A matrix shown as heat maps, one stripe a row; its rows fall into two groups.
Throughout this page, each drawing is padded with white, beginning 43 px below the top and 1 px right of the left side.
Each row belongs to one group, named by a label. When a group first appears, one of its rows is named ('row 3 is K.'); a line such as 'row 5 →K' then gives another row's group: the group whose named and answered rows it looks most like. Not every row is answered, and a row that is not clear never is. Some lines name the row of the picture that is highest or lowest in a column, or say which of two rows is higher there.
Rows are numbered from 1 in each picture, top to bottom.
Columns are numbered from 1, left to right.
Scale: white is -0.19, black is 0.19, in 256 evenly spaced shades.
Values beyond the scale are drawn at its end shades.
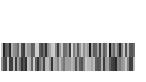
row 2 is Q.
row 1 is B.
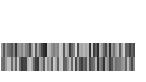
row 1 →B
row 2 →Q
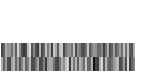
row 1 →Q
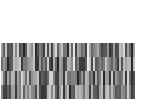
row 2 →Q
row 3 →B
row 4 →B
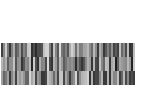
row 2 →Q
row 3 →B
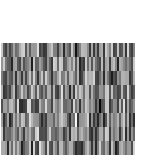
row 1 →B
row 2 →Q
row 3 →Q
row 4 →B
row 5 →Q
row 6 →B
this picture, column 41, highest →8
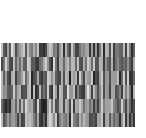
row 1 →B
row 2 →Q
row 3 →B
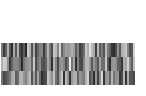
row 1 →Q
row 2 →Q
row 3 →B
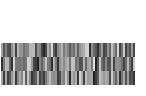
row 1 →B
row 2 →Q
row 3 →B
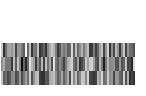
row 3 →B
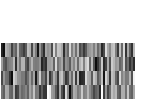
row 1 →Q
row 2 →B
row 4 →B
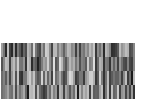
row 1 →Q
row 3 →Q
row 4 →B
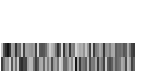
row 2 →Q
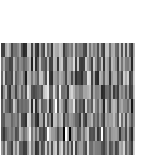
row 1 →Q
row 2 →Q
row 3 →Q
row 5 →Q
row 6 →Q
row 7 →B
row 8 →Q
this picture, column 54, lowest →1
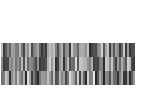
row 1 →B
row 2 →B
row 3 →Q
